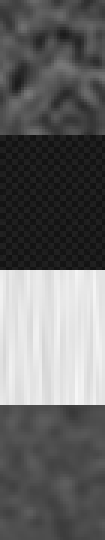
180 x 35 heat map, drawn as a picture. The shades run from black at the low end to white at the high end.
It is made of 4 by 1 panels. Panel 1,1: low, blotchy. Panel 2,1: very low, checkered, faint in contrast. Panel 3,1: very high, streaked downward, faint in contrast. Panel 4,1: low, blotchy, faint in contrast.
